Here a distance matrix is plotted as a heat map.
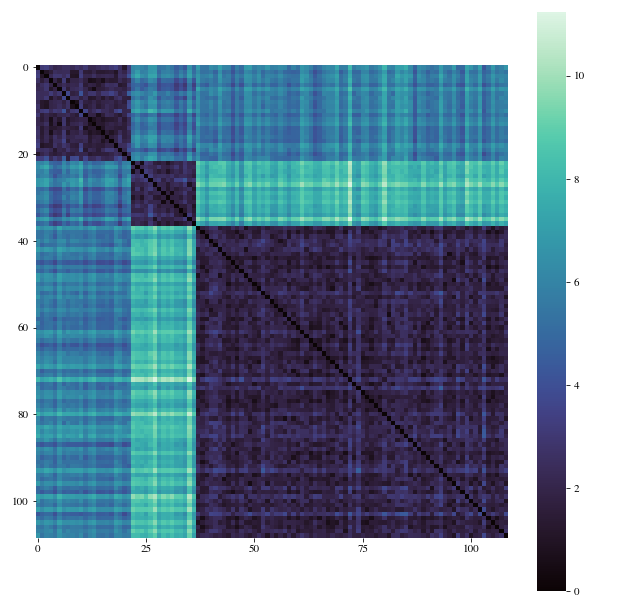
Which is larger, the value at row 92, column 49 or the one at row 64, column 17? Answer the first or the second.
the second
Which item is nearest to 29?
31
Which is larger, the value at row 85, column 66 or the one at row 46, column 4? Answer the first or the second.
the second
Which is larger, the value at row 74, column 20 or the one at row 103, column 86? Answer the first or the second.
the first
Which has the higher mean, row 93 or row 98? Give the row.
93
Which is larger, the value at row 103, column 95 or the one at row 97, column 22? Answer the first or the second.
the second
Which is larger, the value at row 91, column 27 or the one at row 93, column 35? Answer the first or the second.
the second
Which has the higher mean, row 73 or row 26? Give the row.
26
